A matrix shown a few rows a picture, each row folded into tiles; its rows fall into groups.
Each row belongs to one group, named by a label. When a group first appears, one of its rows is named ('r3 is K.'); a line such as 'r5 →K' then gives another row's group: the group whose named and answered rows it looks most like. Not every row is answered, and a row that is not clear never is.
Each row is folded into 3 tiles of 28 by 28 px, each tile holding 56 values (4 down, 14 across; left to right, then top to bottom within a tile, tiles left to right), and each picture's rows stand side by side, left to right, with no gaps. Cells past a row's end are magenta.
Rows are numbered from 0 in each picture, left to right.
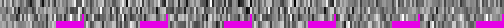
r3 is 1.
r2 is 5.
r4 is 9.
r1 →1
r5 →9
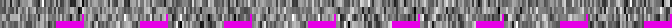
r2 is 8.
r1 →9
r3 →9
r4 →8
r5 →8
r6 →9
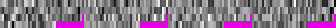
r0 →8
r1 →1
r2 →9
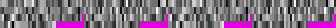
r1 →5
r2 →8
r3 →5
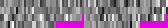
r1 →1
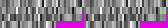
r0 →1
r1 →1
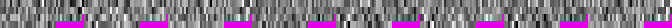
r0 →5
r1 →9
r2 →1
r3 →8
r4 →8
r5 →9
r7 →1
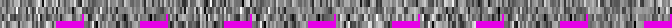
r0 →1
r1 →8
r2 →5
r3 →8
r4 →9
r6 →8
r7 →1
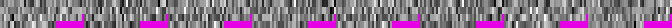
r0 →9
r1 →5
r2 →1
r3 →5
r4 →1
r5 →5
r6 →9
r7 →1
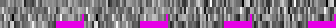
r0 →9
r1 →9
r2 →5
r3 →5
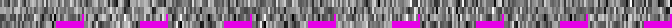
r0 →1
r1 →9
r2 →8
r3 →8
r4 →1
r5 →5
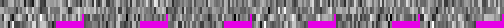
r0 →9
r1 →1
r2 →8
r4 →1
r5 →9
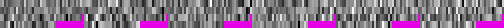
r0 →8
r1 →8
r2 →5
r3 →1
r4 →1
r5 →1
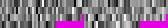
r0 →5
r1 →9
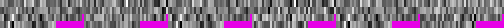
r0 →8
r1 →5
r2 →8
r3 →5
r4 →8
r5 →1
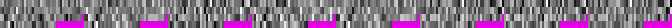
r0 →8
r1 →9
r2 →5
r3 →9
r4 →9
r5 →5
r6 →5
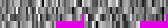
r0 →1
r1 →8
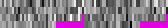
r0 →1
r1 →1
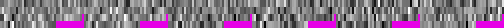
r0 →9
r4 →5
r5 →1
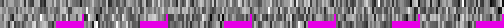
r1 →9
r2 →1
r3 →1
